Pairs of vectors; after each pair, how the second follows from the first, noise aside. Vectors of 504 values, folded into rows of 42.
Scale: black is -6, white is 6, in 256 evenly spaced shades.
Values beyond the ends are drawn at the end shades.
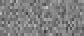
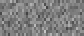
sign-scrambled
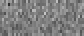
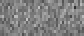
wrapped around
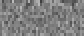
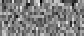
scaled up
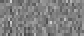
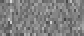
sign-scrambled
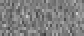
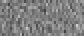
wrapped around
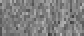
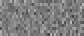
sign-scrambled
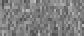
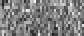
scaled up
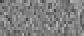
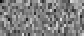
scaled up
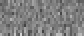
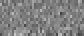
sign-scrambled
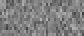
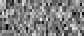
scaled up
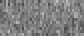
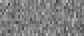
sign-scrambled
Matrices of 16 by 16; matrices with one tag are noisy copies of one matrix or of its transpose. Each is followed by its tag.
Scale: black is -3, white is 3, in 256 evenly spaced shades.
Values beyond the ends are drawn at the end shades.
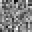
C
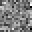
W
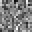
C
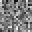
C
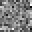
W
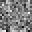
W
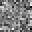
W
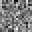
C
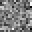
W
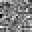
C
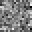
W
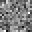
W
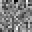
C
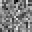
C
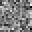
W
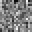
C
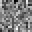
C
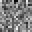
C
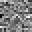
C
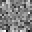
W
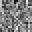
C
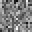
C
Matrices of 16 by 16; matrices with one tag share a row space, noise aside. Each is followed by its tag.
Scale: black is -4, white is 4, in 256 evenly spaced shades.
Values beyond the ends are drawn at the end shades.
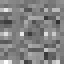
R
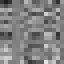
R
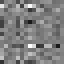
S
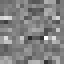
R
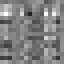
R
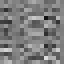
R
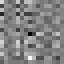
S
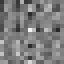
S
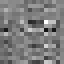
R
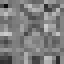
R
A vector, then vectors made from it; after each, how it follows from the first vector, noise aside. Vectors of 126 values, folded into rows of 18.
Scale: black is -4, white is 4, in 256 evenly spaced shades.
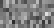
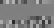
partly zeroed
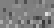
partly zeroed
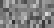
copied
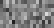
copied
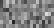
copied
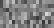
copied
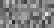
copied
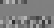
partly zeroed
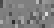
partly zeroed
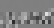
partly zeroed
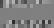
partly zeroed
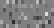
partly zeroed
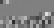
partly zeroed
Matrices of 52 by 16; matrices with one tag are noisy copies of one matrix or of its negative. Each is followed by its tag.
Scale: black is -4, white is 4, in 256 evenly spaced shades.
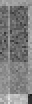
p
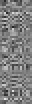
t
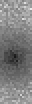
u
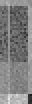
p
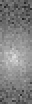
u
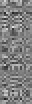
t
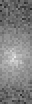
u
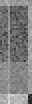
p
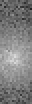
u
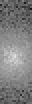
u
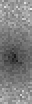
u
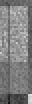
p
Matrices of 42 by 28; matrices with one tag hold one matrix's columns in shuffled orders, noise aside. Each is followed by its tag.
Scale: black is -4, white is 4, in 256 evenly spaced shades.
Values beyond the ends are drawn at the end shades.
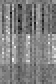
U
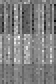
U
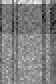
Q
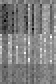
U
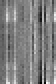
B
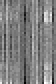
B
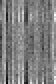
B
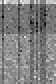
Q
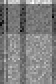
Q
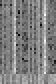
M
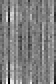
B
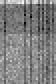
Q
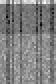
Q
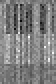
U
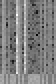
M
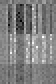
U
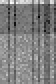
Q
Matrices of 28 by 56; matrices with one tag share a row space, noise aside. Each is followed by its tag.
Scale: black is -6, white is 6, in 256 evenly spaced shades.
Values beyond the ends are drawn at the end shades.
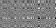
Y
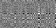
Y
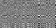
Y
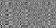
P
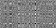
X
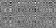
X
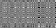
Y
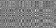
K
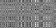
K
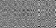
Y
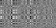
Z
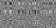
X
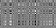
X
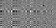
Z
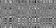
X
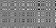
Y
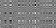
X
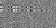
Z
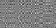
K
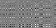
K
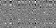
X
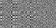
Z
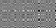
Y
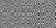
Y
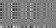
Z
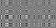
P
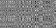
K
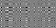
P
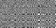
Y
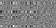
Z
